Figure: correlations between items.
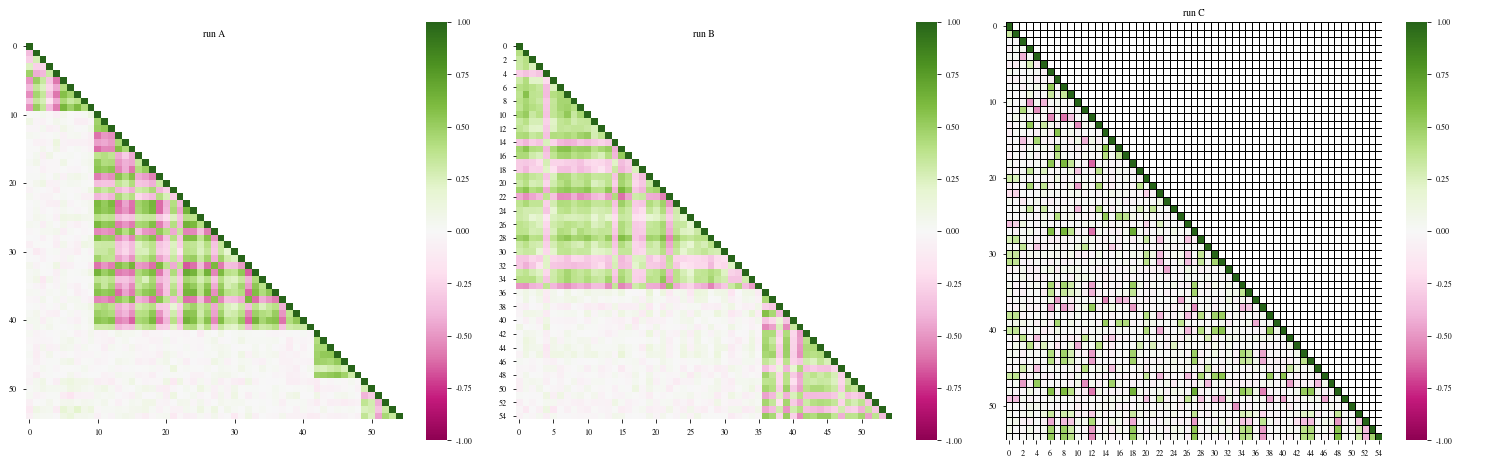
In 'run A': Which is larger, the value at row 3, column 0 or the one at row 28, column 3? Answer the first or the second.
the first
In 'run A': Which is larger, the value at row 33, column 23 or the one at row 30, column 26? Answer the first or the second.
the first
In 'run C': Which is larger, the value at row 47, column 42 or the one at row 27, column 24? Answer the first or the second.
the second
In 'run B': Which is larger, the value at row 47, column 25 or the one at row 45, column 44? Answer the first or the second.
the second
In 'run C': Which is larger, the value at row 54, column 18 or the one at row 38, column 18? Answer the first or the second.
the first
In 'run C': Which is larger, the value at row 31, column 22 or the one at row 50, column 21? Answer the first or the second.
the second
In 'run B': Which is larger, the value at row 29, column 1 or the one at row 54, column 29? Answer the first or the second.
the first
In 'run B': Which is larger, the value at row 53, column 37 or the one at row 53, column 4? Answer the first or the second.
the second
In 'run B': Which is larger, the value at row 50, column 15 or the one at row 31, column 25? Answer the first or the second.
the first
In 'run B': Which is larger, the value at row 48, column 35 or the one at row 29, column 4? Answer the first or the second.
the first
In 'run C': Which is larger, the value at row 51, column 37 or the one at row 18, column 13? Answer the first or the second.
the second
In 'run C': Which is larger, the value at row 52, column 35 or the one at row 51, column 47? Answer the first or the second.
the second
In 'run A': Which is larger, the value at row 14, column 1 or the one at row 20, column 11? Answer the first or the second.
the first
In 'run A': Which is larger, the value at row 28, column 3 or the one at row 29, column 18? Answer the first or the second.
the second
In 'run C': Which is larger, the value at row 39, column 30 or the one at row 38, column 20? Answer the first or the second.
the second
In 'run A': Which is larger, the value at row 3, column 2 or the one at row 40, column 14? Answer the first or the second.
the first
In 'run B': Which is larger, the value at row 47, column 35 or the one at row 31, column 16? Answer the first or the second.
the first
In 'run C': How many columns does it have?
55
